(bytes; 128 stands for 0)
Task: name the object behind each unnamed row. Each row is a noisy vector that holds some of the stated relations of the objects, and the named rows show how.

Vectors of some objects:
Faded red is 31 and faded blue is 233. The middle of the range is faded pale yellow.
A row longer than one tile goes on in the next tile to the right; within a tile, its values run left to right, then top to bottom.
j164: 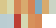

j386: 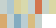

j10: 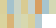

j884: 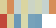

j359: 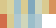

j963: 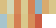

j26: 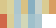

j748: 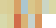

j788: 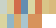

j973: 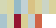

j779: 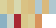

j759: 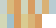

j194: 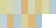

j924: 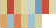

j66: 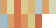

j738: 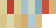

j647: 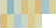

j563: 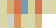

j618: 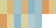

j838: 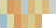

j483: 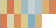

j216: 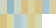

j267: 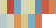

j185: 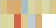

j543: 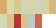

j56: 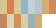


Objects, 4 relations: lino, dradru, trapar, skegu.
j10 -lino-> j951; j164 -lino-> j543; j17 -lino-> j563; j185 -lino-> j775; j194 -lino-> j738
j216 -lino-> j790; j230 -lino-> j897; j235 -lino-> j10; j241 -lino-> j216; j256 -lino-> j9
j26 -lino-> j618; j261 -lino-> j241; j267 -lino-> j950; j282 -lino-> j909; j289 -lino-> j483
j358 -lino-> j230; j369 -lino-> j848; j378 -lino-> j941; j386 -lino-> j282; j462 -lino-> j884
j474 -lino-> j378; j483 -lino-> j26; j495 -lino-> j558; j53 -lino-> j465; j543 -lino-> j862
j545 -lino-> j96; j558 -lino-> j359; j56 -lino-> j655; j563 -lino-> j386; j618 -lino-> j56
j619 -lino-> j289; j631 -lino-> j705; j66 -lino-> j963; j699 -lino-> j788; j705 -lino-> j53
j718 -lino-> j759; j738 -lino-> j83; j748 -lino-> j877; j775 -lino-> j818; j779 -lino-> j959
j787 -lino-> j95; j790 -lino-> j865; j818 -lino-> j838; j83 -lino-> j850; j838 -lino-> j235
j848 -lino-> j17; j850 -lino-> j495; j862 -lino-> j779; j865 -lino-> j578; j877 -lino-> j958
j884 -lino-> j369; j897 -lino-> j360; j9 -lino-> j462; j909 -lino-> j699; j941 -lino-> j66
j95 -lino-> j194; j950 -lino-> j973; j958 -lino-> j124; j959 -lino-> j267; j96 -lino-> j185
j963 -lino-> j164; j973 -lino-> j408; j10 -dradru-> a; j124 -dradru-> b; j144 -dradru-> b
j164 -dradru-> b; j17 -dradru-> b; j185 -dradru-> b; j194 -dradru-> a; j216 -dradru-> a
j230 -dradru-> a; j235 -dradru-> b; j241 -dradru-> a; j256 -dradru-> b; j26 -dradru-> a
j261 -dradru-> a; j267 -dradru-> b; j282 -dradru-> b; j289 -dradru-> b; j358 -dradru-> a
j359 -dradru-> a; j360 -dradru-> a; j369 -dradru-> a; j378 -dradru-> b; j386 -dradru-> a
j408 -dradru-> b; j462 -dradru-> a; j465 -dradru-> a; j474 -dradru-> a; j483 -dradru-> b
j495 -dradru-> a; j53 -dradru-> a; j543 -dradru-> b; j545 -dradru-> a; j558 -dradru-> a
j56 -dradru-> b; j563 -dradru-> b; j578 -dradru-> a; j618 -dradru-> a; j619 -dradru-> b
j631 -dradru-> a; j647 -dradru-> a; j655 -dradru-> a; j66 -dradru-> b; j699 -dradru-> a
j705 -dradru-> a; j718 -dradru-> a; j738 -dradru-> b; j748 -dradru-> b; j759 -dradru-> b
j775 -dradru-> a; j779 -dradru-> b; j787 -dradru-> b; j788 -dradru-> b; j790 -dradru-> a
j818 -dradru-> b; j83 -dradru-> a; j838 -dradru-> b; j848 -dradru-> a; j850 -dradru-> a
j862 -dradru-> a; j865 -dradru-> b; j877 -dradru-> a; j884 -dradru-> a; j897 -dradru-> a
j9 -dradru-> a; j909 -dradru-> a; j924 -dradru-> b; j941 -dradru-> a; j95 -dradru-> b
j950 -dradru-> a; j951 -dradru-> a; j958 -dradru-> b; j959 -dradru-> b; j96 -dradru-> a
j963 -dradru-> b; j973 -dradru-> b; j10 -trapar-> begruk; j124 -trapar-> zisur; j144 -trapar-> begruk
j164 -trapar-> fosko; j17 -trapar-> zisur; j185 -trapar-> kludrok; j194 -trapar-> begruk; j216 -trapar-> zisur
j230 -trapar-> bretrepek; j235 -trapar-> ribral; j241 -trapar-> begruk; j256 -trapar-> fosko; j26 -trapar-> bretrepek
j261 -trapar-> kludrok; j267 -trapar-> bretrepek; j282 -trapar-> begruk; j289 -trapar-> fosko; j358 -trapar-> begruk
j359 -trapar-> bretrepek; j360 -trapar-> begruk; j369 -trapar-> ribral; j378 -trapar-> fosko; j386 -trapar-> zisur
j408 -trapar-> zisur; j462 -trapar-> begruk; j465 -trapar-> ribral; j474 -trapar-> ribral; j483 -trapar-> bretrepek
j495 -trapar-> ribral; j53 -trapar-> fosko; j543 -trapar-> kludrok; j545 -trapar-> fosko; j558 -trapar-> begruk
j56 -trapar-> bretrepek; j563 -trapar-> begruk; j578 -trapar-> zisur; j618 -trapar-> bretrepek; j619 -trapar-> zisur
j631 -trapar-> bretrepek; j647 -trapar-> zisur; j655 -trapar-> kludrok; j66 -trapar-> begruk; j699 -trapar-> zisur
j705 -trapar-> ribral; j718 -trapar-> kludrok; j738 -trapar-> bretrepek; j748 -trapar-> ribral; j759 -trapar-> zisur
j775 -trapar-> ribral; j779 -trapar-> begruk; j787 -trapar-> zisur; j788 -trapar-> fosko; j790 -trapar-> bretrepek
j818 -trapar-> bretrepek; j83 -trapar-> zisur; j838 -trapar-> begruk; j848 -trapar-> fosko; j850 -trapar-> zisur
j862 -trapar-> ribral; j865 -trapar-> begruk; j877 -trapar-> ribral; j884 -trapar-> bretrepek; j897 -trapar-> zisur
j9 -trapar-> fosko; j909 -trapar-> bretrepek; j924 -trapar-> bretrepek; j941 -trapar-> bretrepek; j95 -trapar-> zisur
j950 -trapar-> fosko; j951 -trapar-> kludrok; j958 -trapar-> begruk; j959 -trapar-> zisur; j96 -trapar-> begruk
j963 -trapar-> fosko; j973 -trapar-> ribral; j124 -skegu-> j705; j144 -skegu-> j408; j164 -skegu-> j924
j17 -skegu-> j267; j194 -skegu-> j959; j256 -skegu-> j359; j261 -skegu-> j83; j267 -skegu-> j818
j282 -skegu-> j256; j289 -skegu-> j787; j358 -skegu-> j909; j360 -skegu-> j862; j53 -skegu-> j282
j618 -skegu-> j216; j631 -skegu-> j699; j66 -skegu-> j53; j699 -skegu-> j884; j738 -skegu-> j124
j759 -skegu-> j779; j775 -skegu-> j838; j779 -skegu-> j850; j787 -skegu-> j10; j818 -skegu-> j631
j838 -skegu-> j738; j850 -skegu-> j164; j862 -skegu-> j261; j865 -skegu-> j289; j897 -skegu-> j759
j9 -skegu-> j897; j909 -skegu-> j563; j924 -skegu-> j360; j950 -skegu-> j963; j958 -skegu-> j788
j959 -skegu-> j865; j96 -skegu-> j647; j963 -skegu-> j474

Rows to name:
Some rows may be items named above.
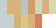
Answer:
j124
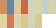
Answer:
j474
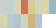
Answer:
j850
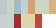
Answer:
j408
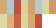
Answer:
j378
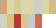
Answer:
j543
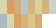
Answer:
j838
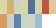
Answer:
j909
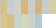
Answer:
j718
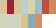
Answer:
j818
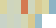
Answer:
j360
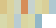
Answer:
j261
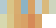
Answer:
j787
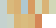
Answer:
j124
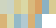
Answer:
j848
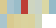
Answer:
j862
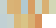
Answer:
j124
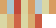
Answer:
j378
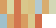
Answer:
j66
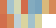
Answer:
j941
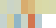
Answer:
j53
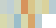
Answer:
j897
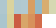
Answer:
j959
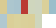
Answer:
j862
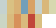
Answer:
j289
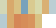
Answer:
j865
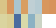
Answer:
j631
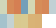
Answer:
j282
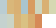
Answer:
j124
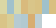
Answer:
j545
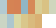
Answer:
j17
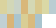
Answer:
j194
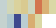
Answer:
j699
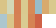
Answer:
j963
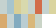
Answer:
j386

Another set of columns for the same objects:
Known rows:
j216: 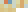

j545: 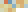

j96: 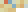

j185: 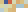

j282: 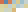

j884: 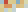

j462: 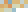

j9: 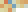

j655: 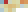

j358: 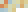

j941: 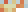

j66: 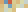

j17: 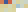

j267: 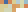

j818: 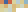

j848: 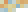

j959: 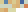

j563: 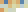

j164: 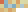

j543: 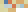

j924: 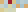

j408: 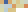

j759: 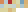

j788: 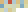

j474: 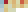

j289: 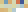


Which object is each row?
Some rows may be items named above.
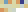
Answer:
j865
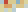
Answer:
j884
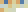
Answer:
j563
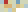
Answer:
j909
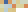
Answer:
j408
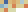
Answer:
j973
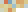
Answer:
j545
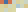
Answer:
j17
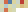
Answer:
j862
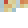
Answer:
j369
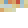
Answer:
j378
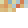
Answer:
j631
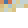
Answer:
j838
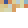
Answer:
j267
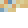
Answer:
j950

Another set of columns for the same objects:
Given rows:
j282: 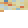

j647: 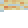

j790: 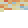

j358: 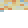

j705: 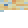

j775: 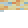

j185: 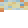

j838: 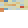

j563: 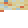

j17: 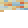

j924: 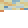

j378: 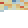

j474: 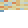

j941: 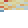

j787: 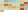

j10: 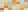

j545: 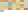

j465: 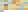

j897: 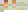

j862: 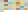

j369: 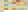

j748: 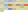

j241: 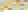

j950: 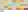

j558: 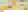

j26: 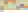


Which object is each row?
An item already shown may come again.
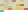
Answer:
j53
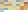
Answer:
j289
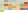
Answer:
j787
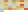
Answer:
j848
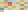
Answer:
j959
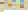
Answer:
j66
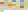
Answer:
j66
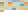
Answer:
j543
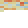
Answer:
j884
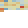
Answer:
j838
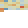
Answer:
j838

